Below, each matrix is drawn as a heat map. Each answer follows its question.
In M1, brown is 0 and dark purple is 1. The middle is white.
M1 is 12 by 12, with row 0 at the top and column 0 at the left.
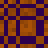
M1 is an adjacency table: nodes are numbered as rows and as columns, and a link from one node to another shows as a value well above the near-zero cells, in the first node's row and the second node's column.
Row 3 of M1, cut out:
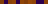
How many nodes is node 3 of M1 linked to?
4
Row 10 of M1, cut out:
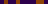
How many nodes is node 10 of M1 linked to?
8
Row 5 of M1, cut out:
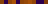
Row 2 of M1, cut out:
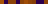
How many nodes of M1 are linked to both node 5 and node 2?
4
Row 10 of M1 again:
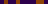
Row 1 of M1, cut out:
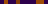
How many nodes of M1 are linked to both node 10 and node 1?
8
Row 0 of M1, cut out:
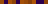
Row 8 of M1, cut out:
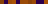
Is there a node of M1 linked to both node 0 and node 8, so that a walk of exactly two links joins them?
yes
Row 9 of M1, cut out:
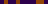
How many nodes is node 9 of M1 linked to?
8
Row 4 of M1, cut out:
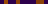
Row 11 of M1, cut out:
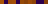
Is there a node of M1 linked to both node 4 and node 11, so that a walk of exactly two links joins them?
no
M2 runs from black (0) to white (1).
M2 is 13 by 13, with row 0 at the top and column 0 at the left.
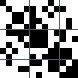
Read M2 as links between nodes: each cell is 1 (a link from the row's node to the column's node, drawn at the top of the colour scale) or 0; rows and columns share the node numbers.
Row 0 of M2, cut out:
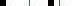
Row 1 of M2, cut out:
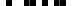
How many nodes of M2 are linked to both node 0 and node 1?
5
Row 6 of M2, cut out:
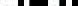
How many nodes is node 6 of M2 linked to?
7
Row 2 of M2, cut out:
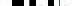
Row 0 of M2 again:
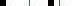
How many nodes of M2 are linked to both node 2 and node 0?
8
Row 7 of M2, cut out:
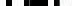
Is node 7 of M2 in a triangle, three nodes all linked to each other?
yes
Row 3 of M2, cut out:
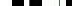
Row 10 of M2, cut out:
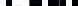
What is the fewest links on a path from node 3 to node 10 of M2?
1
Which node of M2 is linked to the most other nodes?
node 0
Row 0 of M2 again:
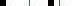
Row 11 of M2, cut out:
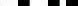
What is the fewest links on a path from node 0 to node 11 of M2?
1
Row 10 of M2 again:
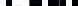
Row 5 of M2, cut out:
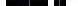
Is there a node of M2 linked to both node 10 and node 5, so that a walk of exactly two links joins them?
yes
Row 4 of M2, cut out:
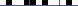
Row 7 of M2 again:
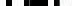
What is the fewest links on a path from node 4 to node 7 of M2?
2
